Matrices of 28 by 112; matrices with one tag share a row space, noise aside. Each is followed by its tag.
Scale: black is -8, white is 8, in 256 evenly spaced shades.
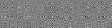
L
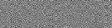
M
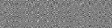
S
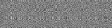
M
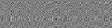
M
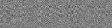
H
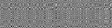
M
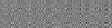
M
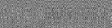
L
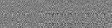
L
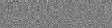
S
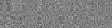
H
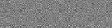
H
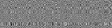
M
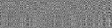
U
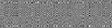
S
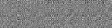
L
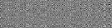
U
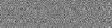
U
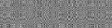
H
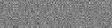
S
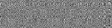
U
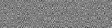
L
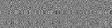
M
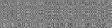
L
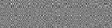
M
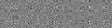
S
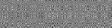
L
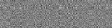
H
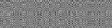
H
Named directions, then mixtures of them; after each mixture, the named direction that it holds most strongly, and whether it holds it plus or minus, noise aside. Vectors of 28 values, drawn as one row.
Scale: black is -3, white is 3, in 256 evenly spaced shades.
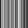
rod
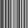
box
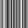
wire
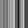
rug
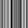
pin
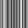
wire, plus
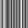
wire, plus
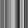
rug, plus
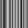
wire, minus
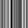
pin, plus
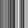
rug, minus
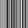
wire, plus
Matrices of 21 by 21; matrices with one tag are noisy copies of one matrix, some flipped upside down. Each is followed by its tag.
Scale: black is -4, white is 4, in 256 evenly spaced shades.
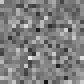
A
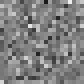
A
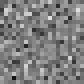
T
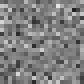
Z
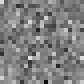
A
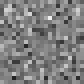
T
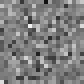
A
